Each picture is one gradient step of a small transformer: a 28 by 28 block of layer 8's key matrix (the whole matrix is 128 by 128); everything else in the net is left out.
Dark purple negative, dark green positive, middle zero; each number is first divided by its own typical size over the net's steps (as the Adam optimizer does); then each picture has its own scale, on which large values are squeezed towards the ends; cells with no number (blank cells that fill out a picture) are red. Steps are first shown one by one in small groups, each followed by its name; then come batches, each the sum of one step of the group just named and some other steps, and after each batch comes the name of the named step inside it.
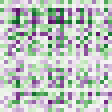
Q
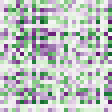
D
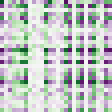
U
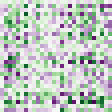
D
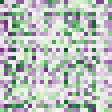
U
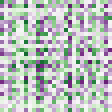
U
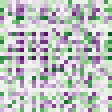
Q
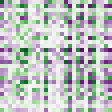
U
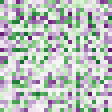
Q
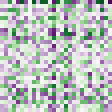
D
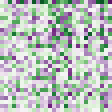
Q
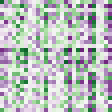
U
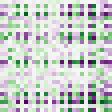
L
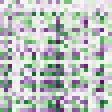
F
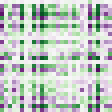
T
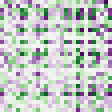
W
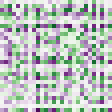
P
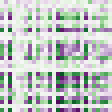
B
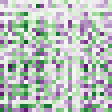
P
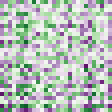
P
